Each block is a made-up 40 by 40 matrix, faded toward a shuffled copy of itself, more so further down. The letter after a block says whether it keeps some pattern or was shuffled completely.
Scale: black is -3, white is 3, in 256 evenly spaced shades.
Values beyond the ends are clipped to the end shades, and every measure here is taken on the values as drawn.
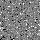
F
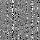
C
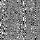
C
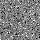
F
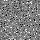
F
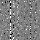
C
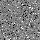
F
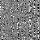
C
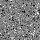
F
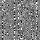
C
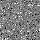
F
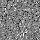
F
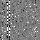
C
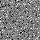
F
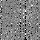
C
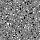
F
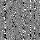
C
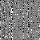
C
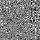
C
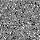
F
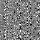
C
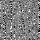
C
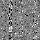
C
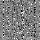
C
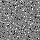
F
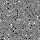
F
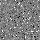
F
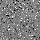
F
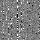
C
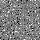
F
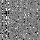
C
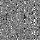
C
